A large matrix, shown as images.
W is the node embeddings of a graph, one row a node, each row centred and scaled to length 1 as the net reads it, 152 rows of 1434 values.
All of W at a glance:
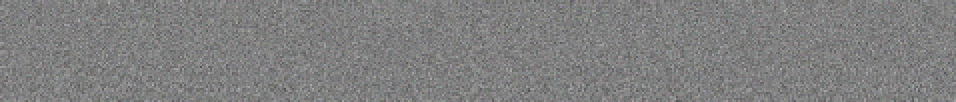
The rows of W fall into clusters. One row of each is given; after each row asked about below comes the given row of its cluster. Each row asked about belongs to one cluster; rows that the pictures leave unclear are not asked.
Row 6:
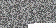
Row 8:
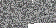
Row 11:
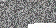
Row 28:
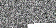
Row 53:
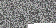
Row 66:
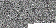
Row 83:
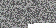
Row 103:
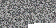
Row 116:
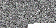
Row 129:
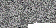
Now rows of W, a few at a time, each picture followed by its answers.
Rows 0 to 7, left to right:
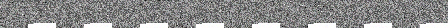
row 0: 116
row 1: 53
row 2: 66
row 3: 53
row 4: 11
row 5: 116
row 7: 53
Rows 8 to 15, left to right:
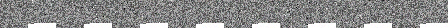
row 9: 116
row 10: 8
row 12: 11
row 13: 103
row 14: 66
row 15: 8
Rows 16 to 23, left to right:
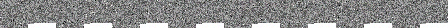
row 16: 6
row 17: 8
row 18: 103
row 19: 11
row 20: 83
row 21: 8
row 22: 66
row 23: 6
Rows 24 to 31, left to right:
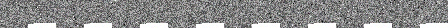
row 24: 116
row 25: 6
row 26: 11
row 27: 129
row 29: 8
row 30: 28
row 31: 8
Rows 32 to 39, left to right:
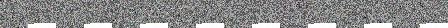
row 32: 53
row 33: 11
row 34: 8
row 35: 83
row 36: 103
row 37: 8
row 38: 103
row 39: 66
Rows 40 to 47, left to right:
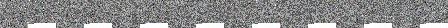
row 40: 53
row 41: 83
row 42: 129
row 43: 6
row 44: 8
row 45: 103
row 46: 129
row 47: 129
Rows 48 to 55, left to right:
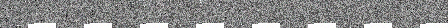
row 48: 103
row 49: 83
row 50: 8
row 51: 8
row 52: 11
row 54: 6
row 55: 129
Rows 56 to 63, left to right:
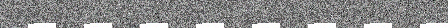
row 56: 83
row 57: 8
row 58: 28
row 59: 103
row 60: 129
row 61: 53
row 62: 83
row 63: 11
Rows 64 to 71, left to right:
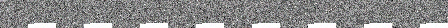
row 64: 11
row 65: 28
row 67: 53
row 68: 6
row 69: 103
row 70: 129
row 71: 66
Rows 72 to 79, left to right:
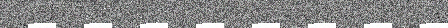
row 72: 6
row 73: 116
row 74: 103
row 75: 11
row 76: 66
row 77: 83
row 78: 11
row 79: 28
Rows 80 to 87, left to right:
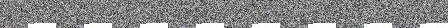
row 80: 28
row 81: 129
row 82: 11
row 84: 66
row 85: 129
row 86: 8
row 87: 6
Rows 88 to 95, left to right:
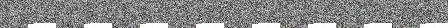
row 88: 129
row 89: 11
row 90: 53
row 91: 6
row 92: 11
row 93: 129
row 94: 129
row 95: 83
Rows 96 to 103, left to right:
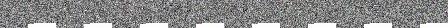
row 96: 116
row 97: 53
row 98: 53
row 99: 66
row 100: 66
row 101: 11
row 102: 116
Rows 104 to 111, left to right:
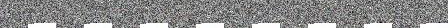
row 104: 103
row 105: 116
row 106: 103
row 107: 129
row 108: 8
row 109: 83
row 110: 103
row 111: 8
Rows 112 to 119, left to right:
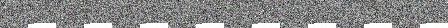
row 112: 66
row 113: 103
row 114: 6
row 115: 53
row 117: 83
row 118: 116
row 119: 6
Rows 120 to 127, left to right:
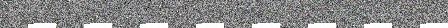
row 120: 129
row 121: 53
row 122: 116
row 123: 6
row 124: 83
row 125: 66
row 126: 103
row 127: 103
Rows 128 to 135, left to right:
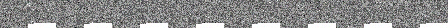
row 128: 83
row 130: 103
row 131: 129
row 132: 116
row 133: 116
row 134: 83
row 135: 66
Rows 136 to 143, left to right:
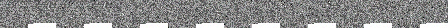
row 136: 116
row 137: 116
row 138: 129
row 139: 83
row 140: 53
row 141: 53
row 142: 28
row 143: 11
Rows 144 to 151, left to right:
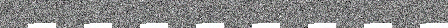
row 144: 66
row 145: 129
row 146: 11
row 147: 6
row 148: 6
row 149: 11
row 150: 66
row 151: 6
